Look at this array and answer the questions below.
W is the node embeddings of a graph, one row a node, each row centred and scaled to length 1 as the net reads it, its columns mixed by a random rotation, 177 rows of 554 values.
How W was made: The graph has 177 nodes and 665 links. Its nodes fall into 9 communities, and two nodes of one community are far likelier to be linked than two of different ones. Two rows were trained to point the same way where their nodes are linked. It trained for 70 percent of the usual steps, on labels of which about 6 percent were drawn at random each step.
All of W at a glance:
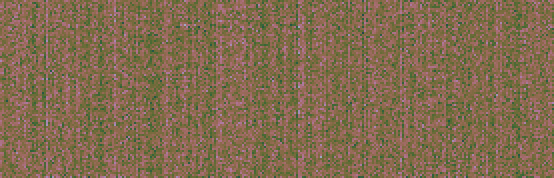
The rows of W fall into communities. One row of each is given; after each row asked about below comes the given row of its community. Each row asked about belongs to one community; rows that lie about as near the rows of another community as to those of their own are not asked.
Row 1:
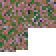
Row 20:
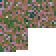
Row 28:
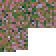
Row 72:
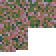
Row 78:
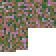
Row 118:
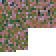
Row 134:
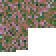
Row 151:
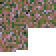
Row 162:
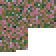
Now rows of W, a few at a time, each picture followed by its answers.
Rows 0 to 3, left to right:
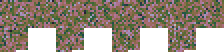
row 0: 72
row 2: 118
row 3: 20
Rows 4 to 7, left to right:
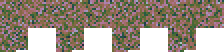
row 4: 20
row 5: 134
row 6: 134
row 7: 134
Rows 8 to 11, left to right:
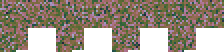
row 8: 72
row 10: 20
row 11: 162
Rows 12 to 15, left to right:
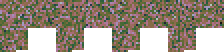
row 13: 78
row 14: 20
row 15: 151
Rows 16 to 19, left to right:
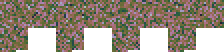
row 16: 20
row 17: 1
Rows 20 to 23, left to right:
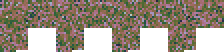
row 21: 72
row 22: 78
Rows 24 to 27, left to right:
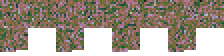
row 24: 1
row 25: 1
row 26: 151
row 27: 151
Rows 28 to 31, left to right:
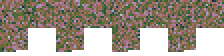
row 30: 72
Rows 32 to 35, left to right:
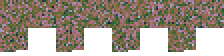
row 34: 118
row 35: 118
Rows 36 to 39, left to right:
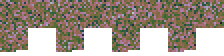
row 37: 72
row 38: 72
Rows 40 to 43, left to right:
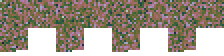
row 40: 162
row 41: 118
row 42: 151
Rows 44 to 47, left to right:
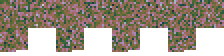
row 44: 151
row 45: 1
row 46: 162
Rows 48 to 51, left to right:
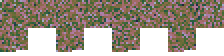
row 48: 28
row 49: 72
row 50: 78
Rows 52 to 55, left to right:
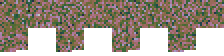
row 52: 151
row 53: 1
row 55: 134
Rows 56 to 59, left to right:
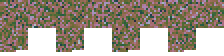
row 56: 78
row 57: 162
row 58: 162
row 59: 28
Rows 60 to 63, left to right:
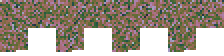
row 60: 28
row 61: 1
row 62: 118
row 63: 134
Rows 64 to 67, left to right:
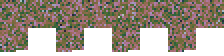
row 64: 78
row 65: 118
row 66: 72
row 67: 162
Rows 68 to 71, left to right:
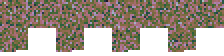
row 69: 72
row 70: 20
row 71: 134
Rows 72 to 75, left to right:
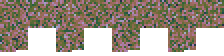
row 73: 1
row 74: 72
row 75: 162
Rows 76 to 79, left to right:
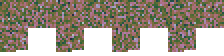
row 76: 1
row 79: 162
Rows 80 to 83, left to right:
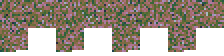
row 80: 28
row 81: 1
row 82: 134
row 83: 72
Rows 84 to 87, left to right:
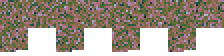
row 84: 78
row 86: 151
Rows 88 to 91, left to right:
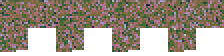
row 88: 162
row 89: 118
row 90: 28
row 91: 1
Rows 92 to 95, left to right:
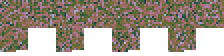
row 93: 1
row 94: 134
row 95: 151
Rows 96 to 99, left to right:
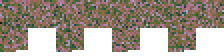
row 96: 118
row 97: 1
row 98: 78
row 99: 118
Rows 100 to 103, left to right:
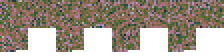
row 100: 78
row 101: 162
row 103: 72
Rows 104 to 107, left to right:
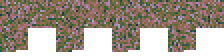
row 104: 1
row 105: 162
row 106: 20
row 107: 72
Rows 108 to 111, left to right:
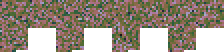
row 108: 78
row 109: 78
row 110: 20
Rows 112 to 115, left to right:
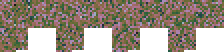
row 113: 72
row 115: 20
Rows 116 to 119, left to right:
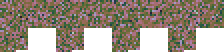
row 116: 78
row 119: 1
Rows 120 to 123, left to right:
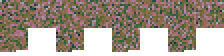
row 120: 118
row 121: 1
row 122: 162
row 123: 162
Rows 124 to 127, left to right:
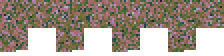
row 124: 72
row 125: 118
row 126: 72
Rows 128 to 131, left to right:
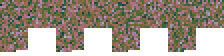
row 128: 162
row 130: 118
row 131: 134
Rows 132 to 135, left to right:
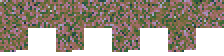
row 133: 20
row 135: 151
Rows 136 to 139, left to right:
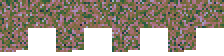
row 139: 78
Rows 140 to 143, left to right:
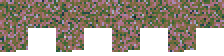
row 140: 162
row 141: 28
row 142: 20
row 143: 1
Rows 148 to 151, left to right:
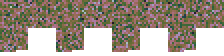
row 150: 118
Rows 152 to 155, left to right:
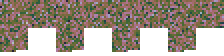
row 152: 1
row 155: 78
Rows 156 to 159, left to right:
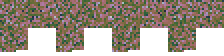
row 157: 78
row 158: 134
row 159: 72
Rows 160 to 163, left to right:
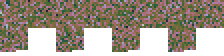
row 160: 20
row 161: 134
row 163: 72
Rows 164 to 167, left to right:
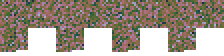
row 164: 151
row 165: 134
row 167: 1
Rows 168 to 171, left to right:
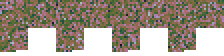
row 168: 20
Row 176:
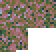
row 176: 20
